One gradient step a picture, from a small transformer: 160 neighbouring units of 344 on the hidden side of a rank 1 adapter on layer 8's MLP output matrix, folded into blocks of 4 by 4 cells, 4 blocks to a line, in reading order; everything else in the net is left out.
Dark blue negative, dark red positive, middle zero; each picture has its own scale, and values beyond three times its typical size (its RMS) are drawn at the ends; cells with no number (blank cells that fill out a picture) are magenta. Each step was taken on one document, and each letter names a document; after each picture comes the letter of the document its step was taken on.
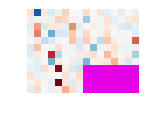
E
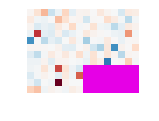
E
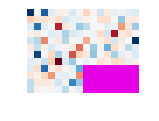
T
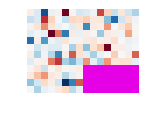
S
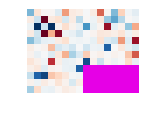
S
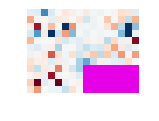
E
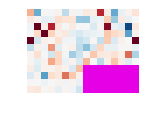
S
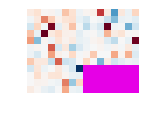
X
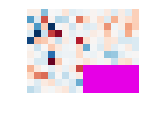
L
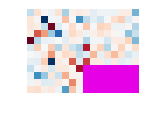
X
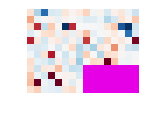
E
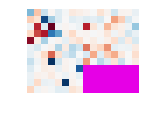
X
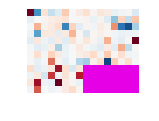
E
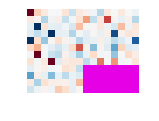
T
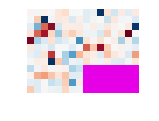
X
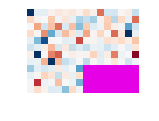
L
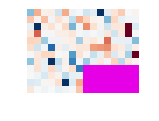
S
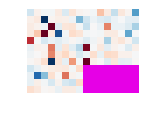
X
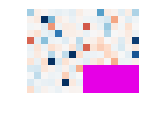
X
